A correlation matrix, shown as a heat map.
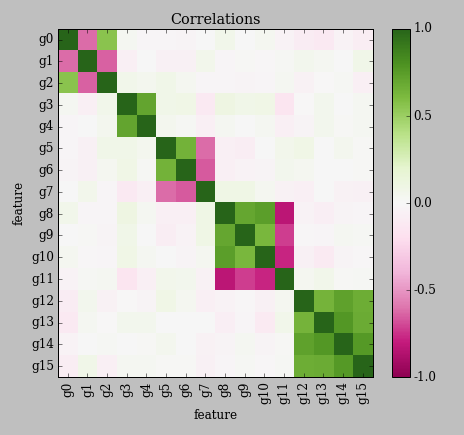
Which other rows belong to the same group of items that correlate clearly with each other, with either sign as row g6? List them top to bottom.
g5, g7
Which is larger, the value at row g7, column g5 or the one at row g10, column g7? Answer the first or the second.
the second
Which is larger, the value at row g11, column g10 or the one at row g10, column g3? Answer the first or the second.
the second
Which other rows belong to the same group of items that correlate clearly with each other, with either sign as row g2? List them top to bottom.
g0, g1
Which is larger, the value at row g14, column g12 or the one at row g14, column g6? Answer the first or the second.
the first
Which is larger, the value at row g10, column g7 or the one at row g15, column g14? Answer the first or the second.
the second
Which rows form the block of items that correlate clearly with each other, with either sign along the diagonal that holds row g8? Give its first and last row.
g8 to g11
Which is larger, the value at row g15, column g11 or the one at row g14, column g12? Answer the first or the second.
the second
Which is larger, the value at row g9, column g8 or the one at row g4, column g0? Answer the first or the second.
the first
